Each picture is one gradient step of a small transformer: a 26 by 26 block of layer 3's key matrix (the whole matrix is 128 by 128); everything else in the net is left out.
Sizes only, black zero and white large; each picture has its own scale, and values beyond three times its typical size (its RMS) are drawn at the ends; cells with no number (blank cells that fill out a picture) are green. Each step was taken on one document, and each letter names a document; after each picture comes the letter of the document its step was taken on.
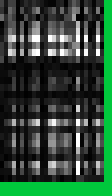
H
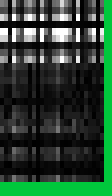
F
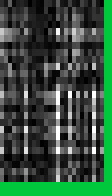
F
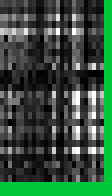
F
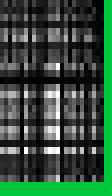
F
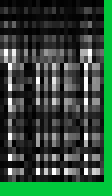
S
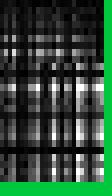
S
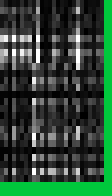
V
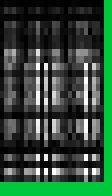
S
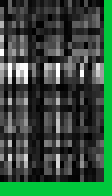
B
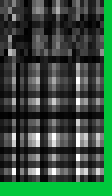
H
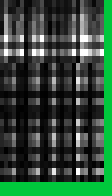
H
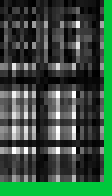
F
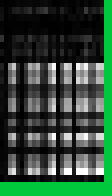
S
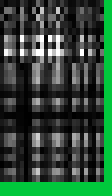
H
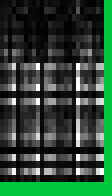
S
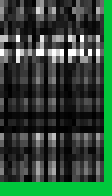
H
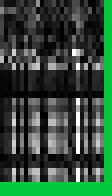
H
